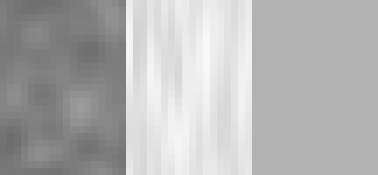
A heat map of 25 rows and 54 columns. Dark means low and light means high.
It is made of 1 by 3 panels. Panel 1,1: middling, blotchy, faint in contrast. Panel 1,2: very high, streaked downward, faint in contrast. Panel 1,3: high, flat.
